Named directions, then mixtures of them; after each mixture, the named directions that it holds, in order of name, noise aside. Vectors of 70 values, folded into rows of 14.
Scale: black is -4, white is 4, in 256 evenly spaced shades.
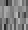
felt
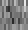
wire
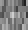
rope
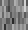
felt, wire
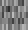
rope, wire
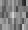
rope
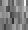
rope, wire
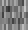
rope, wire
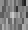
rope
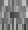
felt, rope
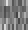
felt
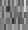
wire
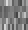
felt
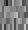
felt, rope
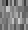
felt, wire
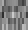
rope, wire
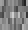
rope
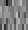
felt
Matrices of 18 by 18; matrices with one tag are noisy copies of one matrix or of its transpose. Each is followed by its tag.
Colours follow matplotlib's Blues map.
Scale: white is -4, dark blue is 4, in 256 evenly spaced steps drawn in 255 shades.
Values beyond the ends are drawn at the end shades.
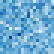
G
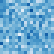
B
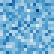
G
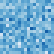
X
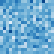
B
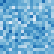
B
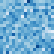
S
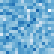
G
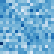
B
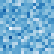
G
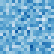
X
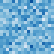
X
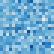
X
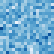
S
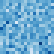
S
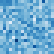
B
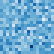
X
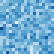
S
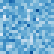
G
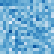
B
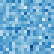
X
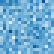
B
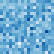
X
